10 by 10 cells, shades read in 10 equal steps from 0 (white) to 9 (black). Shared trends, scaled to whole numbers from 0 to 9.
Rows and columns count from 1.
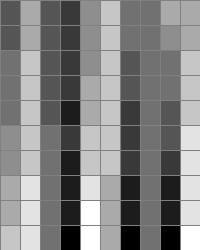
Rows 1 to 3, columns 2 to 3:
3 6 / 3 6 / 2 6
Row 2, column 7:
5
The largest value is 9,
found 3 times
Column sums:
43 19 55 76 23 23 68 50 61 16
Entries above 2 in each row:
9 9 7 7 7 6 6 7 7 6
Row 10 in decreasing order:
9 9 9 5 5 3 2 1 0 0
